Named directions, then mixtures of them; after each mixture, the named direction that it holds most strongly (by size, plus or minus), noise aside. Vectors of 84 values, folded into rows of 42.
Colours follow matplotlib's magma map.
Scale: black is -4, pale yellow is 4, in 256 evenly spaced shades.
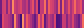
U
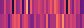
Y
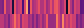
Y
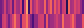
Y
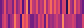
Y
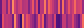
U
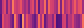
U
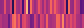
Y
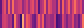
U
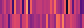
Y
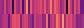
Y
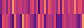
U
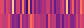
Y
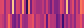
Y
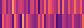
U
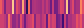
Y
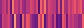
U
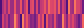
U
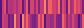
U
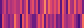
U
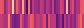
Y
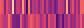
Y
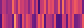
U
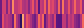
U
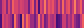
U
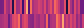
Y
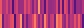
U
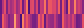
U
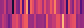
Y
